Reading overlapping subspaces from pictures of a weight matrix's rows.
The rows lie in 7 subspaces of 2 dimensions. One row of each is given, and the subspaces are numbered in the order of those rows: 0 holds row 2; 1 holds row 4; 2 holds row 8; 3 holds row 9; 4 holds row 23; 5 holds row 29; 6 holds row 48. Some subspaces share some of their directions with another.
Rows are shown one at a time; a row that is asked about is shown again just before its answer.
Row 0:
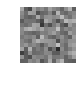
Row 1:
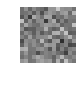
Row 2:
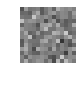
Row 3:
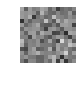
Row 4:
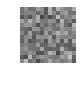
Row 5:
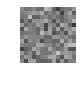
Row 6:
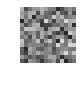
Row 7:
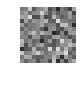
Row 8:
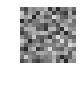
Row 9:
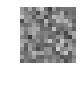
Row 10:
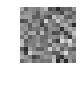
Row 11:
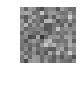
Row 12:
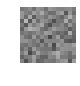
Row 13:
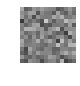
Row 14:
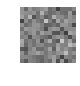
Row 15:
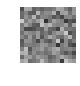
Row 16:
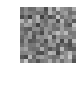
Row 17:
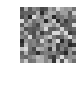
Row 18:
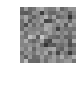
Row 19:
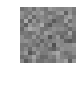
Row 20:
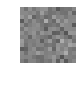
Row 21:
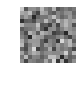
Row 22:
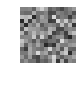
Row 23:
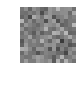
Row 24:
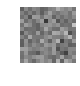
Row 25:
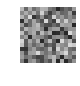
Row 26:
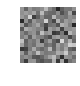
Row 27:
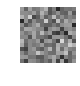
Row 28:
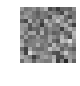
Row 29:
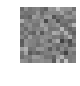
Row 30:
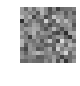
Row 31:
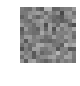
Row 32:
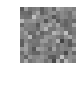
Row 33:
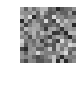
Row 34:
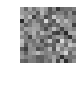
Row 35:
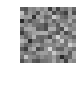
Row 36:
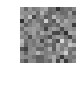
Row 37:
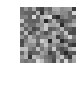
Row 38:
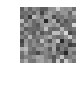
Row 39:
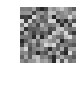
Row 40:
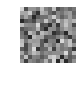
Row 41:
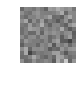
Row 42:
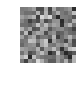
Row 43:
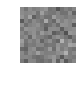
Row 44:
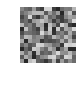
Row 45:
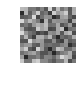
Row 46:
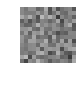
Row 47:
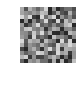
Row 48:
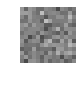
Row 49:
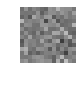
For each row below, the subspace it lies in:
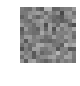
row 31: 3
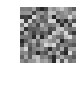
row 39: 6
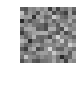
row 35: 2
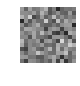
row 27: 1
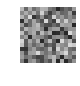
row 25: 2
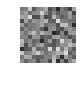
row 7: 4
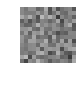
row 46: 1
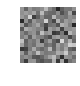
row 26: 3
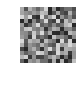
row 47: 1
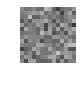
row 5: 3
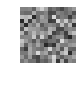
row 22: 6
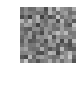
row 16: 1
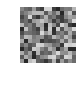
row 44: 3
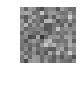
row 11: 6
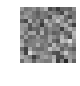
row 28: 5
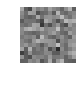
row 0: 4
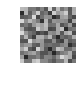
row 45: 2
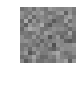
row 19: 5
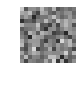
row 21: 0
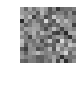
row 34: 3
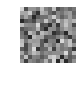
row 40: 0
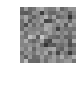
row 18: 6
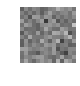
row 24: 2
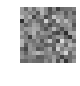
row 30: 3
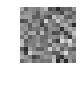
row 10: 5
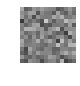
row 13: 4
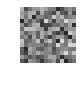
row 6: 4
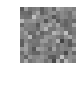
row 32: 0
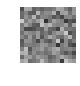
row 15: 4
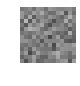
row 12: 5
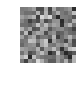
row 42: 1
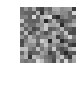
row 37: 1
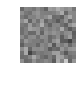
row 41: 5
